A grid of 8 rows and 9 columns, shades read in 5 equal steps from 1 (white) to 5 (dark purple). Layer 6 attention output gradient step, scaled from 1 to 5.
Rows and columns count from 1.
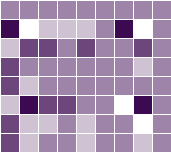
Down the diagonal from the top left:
3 1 4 3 3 3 3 2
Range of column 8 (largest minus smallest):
4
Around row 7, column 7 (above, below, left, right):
1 3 3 1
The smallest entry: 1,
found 4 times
